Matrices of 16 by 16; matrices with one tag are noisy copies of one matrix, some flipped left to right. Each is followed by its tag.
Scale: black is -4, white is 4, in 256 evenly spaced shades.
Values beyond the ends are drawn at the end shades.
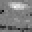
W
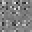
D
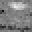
W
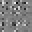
D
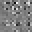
D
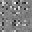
D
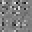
D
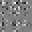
D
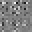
D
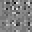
D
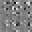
D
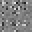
D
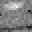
W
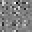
D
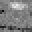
W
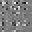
D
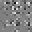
D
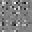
D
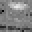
W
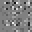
D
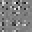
D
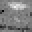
W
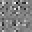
D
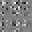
D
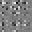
D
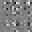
D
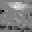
W
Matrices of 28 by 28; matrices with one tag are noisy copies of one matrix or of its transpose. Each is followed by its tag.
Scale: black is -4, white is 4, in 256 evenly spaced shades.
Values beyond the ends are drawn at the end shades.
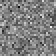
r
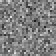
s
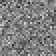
r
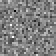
s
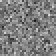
s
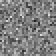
s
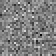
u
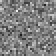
s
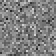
r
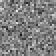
s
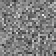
u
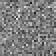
u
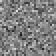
s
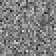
r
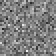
r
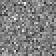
u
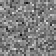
s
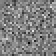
u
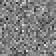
r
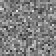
s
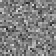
s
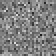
u
